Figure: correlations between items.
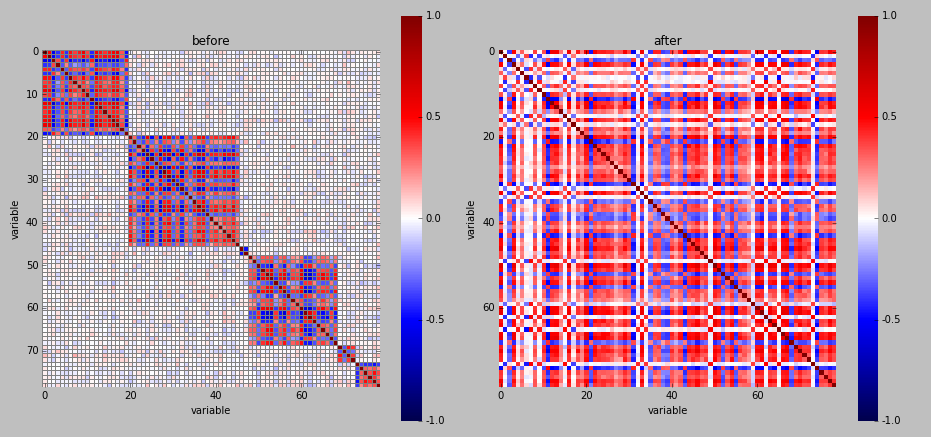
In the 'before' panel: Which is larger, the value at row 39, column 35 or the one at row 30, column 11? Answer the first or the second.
the first
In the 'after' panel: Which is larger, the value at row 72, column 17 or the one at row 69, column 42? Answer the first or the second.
the second
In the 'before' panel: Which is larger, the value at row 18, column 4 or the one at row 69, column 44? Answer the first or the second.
the first
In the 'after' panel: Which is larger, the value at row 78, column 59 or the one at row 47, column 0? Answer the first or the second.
the second
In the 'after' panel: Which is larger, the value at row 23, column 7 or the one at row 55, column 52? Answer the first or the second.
the second
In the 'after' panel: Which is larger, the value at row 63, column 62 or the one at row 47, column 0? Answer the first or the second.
the second
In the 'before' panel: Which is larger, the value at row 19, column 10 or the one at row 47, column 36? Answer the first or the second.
the second
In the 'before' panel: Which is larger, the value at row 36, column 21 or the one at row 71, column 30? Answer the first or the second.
the first
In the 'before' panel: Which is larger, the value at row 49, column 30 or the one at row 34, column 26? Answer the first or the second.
the first
